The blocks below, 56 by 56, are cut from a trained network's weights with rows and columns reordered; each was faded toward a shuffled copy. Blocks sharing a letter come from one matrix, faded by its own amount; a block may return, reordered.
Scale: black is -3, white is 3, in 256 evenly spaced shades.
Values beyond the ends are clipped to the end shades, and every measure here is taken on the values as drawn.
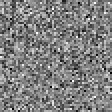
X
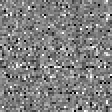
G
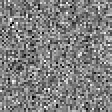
X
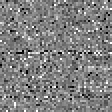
G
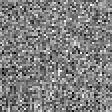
X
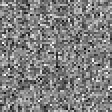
X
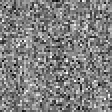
X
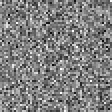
X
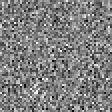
X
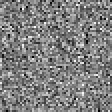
X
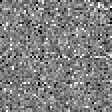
G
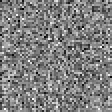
X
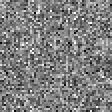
X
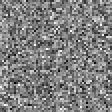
X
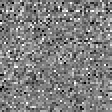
G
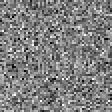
X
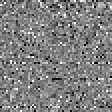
G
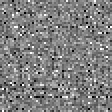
G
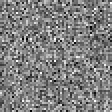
X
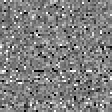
G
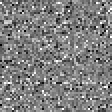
G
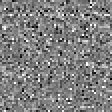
G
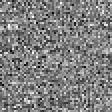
X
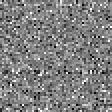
G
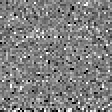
G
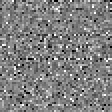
G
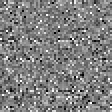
G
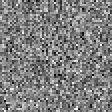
X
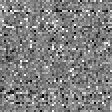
G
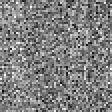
X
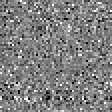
G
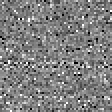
G
